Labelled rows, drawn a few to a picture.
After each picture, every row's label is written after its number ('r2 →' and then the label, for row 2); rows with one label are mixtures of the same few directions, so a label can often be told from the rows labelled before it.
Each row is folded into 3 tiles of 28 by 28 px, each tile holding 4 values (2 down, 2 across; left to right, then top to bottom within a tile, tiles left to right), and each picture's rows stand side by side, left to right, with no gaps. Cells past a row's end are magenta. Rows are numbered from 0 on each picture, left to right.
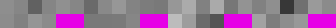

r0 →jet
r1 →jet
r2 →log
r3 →jet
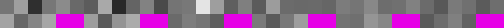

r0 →jet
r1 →jet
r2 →jet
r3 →jet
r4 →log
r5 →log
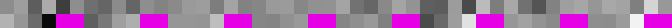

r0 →log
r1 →log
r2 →log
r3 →log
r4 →jet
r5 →log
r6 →jet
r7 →log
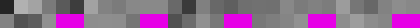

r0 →jet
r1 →jet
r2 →log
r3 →log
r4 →jet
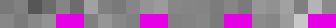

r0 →jet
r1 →jet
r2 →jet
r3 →log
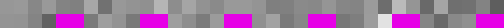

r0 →log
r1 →jet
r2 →log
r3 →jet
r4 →log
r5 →jet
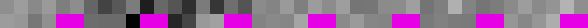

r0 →log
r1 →log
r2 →log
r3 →log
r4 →jet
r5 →jet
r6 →log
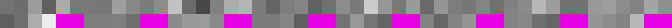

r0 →log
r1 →jet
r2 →jet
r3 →log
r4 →jet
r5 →jet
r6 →jet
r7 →log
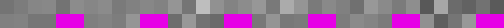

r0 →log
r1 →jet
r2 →jet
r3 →jet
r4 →jet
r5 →jet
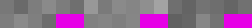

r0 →log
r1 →jet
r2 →log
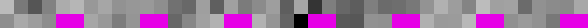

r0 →jet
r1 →log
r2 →log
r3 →log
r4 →log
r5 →log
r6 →jet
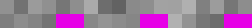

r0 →jet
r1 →jet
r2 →log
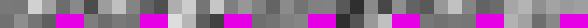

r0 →jet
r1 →jet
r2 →log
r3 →log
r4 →log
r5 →jet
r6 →log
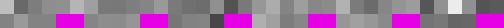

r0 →jet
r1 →jet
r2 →log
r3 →log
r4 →jet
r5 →jet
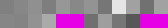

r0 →log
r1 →jet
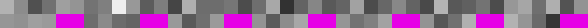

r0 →jet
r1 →jet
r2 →jet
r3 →jet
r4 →jet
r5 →jet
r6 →log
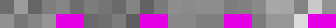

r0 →jet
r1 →log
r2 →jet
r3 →log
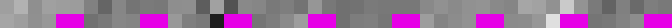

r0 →log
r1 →log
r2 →log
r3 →log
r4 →log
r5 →log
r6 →log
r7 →log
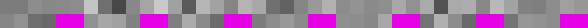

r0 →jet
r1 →jet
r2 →jet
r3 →jet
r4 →log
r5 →jet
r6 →jet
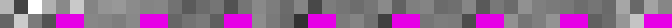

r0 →jet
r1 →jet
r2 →log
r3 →log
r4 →log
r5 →log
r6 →jet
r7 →log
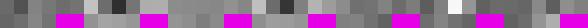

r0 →log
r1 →jet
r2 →log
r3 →jet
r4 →log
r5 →jet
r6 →log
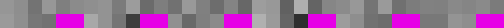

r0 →log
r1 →log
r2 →jet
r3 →log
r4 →log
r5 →log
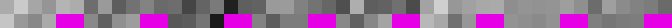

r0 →log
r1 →jet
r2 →log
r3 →jet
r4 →jet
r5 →log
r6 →log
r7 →jet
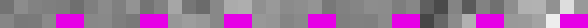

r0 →jet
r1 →log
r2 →jet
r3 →log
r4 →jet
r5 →log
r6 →log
